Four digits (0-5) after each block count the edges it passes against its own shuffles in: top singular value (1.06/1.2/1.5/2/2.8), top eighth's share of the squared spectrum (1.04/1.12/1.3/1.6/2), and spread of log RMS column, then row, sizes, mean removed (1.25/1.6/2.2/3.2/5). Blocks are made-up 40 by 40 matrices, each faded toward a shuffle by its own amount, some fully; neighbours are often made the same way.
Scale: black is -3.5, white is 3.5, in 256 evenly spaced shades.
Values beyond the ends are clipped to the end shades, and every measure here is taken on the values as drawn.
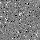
0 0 0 0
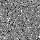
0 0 0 0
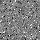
0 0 0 0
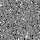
0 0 0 0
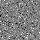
1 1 0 0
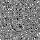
2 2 0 0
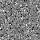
0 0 1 0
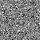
1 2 0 0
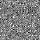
3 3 1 1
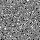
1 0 0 0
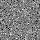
0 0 0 0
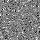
0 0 0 1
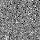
0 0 0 0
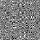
3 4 2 2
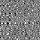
4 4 2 2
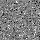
0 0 0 0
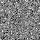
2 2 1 0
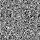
2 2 0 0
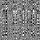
4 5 2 2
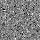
1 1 0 0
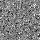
0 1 0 0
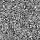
2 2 0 0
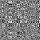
4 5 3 3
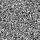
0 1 0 0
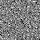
2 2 0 0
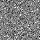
2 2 0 0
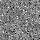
1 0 0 0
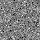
2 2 0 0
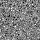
1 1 0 0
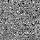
2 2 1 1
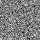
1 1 0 0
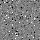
1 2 0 0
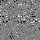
3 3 1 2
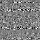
2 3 0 3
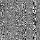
2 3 3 0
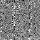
2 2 2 0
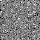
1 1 1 0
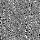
1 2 2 0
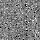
1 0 1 0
